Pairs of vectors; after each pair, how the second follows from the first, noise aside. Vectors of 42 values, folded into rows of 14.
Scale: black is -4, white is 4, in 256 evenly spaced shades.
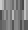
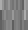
shrunk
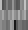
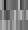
wrapped around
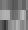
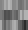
wrapped around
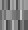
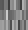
reversed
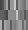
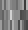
reversed
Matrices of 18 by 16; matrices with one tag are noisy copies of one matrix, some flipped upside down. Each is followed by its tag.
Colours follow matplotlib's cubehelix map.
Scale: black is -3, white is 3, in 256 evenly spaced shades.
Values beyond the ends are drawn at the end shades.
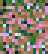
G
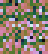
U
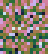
U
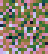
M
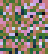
U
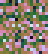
U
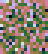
M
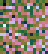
G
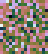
M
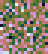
M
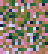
M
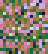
U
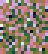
M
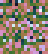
U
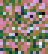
U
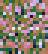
U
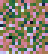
M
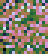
G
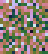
M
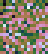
G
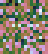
U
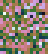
U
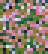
G
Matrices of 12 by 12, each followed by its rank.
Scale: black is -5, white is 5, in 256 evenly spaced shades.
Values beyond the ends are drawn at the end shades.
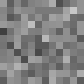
full rank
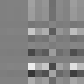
one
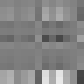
one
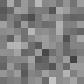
full rank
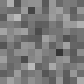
full rank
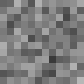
full rank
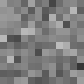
full rank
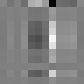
one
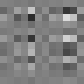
one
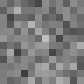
full rank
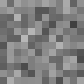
full rank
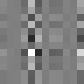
one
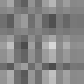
one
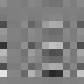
one
